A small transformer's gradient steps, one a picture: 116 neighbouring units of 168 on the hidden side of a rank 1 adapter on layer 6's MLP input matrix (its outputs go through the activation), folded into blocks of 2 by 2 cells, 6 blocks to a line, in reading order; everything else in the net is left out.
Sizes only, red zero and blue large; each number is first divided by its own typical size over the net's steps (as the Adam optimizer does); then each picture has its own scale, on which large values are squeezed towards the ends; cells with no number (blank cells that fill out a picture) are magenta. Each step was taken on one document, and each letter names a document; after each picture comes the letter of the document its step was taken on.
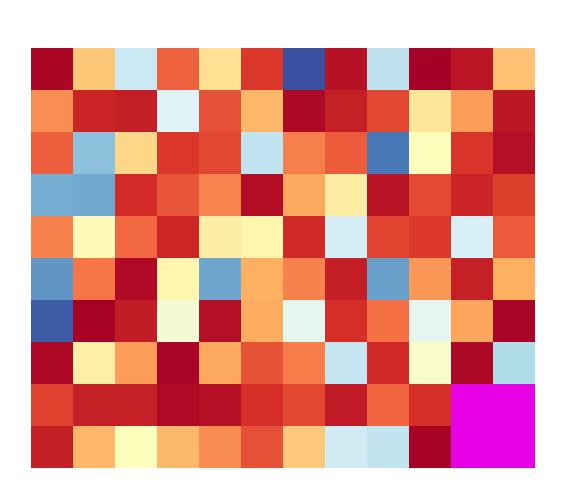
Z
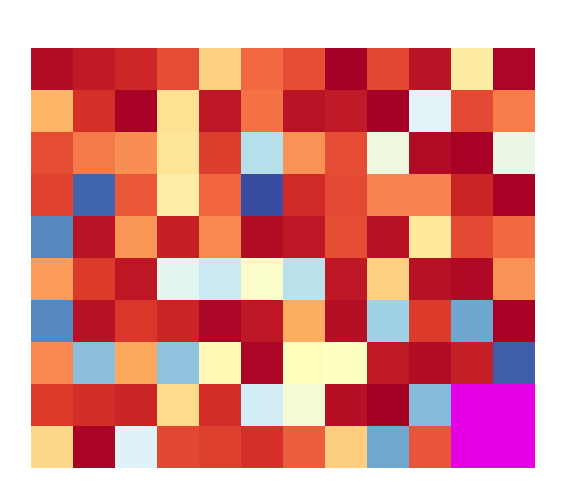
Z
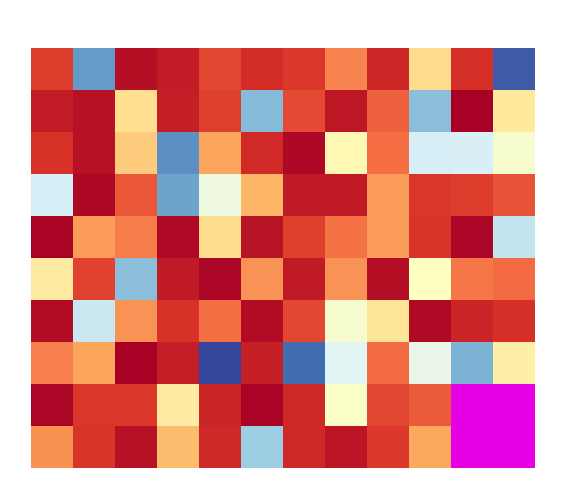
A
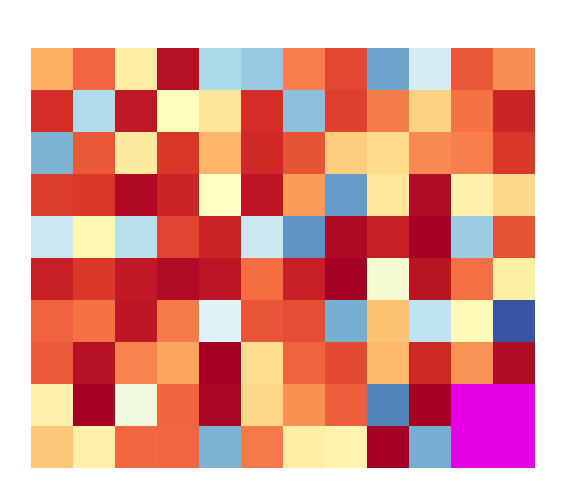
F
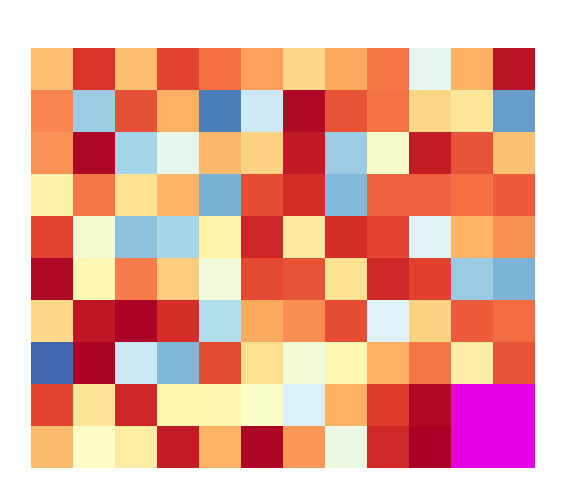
F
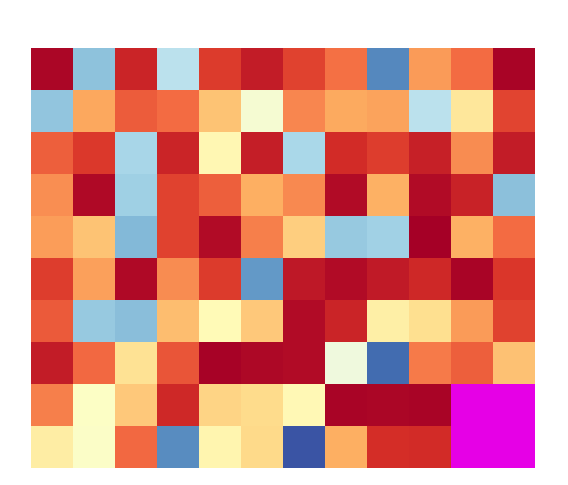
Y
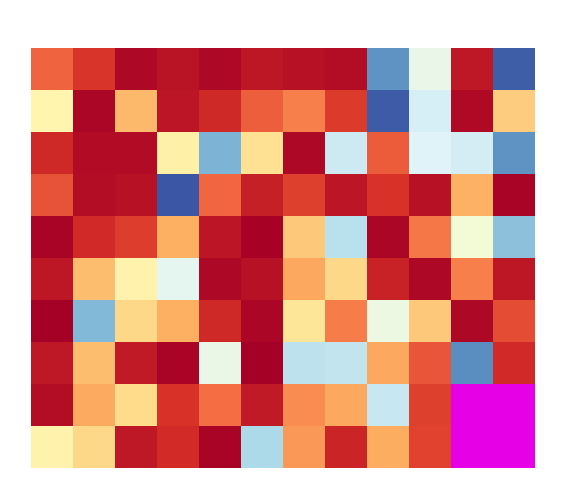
A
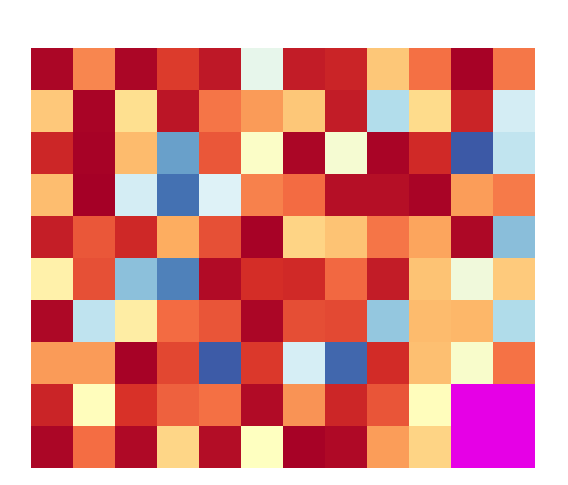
A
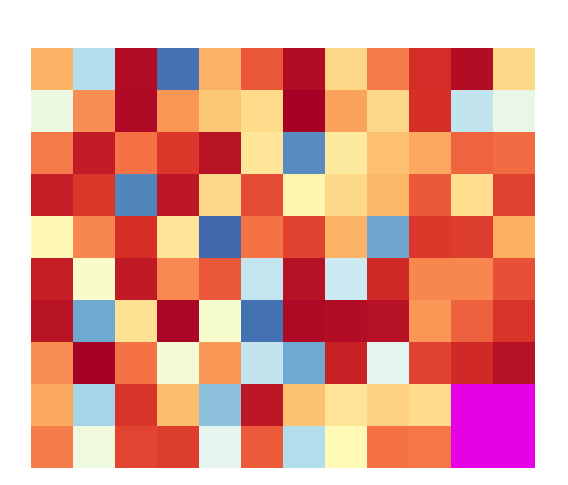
Y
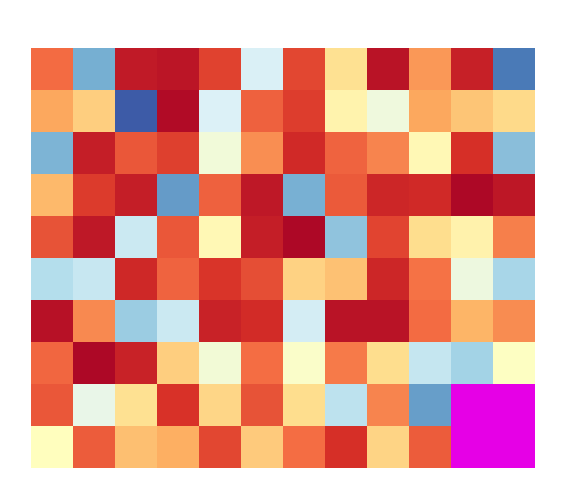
A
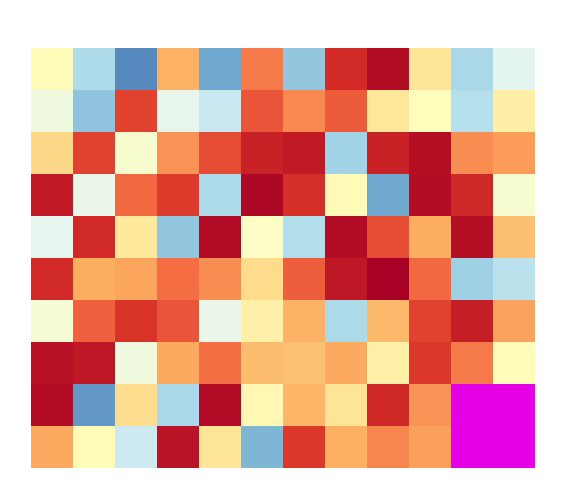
F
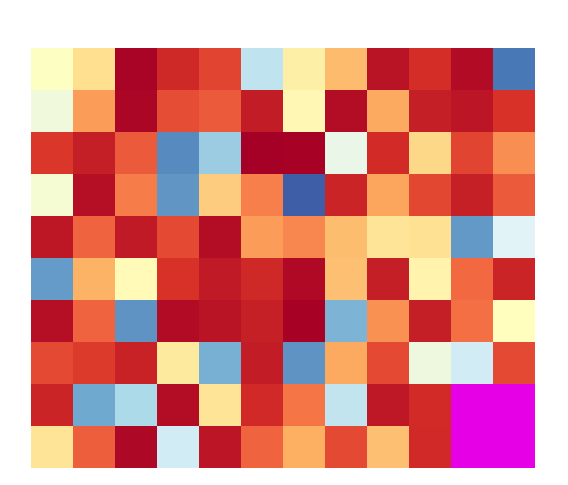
A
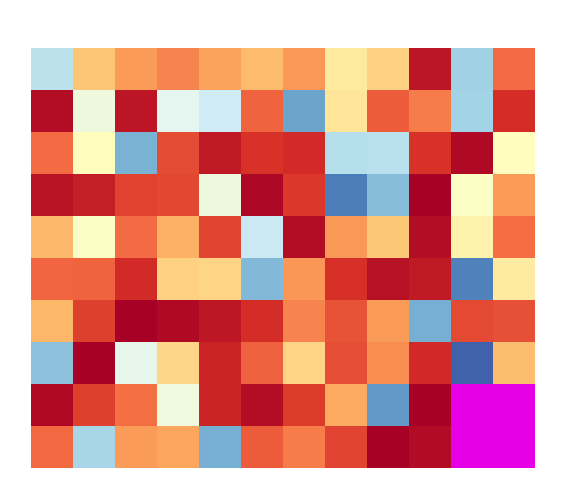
F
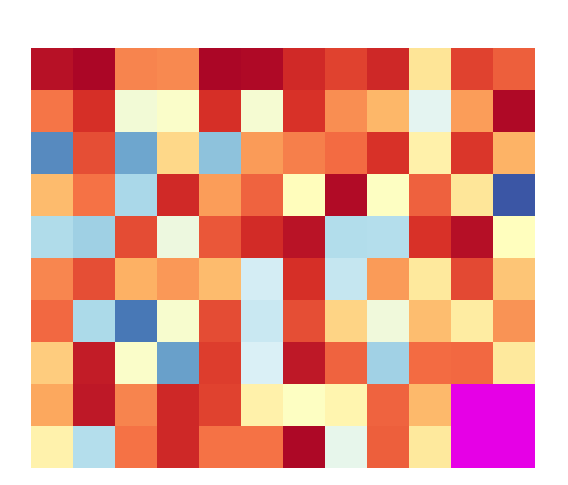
Y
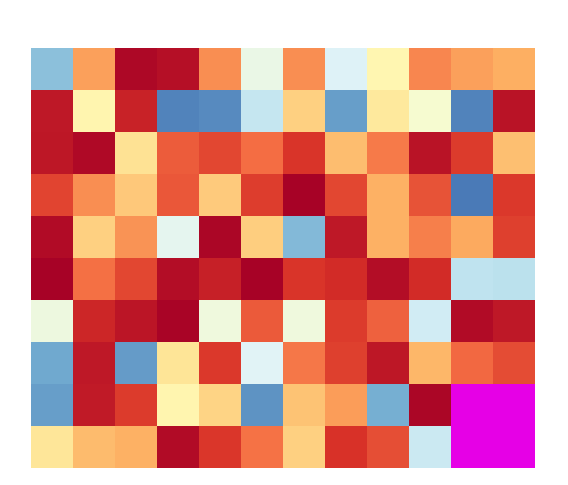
F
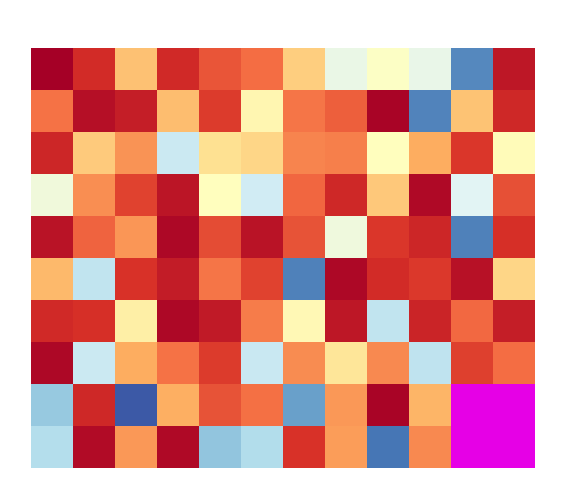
Z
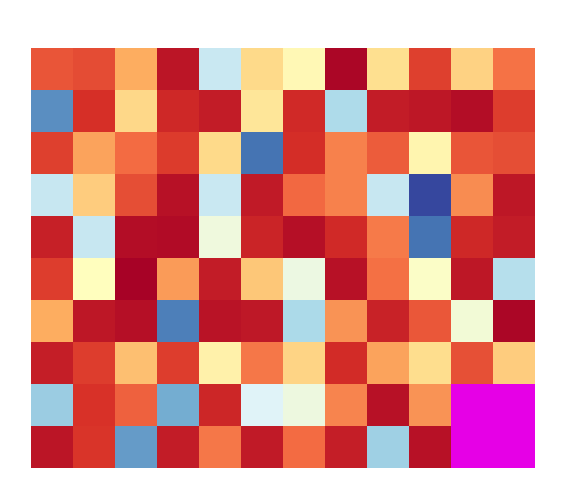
Z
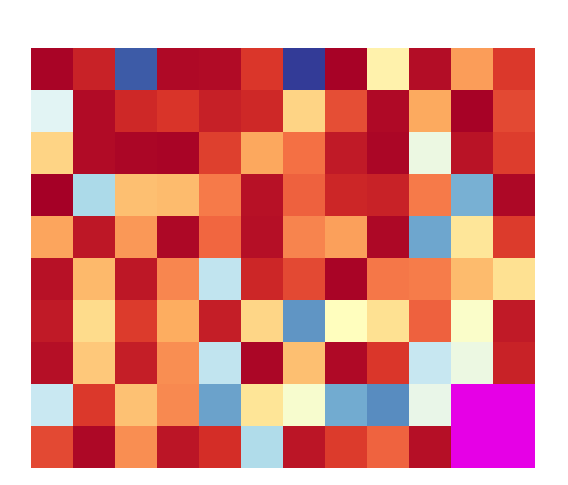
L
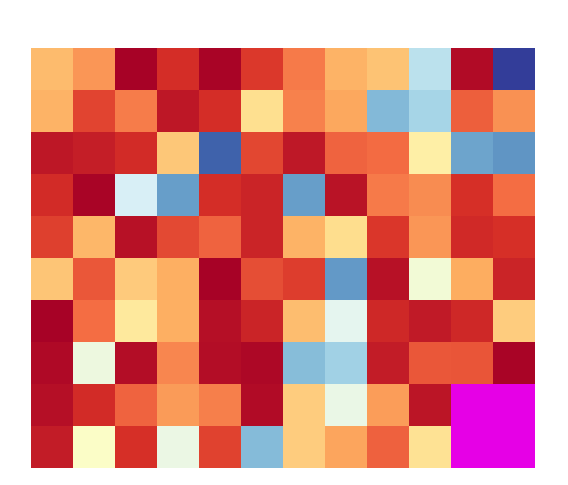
A
